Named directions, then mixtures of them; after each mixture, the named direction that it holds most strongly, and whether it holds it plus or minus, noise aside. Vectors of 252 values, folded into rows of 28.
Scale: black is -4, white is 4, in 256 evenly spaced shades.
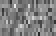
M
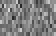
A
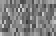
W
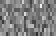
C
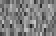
C, minus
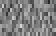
A, minus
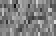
M, minus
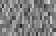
A, plus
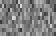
A, minus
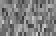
C, minus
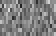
A, plus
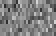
A, minus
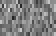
A, plus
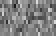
M, minus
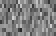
A, minus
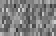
W, plus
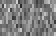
A, plus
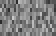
A, minus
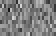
A, minus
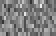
C, plus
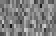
C, minus
